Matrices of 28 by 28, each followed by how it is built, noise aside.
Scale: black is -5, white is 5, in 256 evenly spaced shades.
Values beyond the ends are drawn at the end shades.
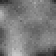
smooth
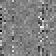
uneven columns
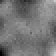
smooth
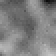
smooth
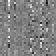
uneven columns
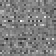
uneven rows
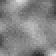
smooth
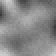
smooth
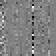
uneven columns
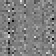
uneven columns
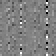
uneven columns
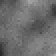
smooth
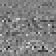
uneven rows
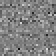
uneven rows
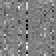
uneven columns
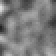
smooth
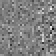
uneven columns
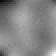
smooth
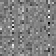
uneven columns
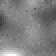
smooth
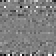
uneven rows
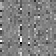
uneven columns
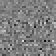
uneven rows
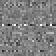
uneven rows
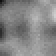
smooth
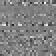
uneven rows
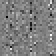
uneven columns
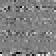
uneven rows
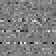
uneven rows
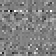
uneven rows
